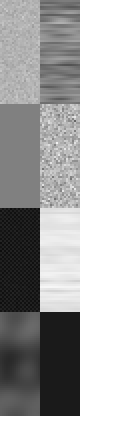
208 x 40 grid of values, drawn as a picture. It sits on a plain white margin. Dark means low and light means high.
It is made of 4 by 2 panels. Panel 1,1: high, fine-grained, faint in contrast. Panel 1,2: middling, streaked across. Panel 2,1: middling, flat. Panel 2,2: high, fine-grained. Panel 3,1: very low, checkered, faint in contrast. Panel 3,2: very high, streaked across, faint in contrast. Panel 4,1: low, smooth. Panel 4,2: very low, flat.
